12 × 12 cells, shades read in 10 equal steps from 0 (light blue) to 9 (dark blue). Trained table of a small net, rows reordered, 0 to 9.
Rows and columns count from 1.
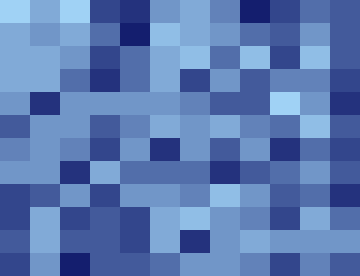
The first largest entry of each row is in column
9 5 4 4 2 1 6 3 12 1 7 3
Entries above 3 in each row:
7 5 5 8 5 6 8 8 7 7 5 9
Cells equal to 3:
34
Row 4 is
2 2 5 8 5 2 7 3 6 4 4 7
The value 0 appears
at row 1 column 1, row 1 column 3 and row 5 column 10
